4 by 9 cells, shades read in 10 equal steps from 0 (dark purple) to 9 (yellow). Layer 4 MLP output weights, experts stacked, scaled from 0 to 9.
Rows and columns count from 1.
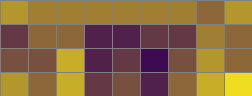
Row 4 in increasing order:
1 2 3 4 4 6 7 7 9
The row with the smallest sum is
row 2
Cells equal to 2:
5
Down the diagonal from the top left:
6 4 7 2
